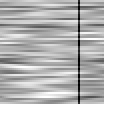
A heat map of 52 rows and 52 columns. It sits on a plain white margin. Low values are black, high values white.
No overall slope runs across the table. Most values sit high, with a long tail of low ones. Streaks run across, left to right. The bottom middle is the ninth with the highest average. On average the colour sits 70% of the way up the scale. Column 40 stands out from the rest.
